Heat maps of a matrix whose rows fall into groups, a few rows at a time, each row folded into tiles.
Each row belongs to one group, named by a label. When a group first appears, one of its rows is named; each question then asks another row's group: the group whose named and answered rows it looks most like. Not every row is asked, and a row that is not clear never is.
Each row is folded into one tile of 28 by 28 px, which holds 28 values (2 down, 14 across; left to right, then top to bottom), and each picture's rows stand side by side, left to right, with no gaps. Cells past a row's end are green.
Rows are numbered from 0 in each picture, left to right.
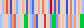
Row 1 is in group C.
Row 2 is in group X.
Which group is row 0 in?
X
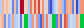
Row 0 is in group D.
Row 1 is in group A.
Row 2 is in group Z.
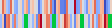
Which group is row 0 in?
Z
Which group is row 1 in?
C
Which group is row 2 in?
Z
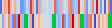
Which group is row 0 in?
A
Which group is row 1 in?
Z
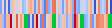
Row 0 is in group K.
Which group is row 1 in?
Z
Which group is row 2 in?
A
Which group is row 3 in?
X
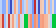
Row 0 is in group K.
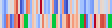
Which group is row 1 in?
X
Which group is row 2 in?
K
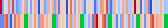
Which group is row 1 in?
X
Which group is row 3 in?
C
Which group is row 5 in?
K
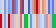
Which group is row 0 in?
K
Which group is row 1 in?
A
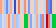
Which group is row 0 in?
Z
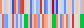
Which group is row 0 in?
D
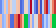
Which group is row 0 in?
A
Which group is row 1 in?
Z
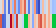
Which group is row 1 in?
K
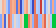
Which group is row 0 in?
Z
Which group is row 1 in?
K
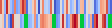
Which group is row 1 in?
X
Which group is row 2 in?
A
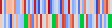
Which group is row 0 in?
D
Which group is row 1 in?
K
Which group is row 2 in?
K
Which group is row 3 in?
D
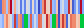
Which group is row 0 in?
A
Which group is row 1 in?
C
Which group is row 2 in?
X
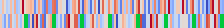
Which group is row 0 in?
D
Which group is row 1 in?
Z
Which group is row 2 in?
C
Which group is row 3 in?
Z
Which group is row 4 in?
Z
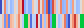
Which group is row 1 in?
A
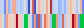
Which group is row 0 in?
K
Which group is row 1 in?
C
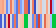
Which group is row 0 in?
Z
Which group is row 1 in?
C
